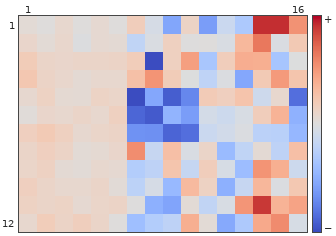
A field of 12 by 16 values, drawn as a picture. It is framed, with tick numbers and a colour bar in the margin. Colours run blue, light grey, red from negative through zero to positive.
Slope: none. Ninth with the lowest average: centre. Seam: vertical, 40% of the way across, the left part calmer. Odd patch: lower, in the centre. Ninth with the highest average: top right.
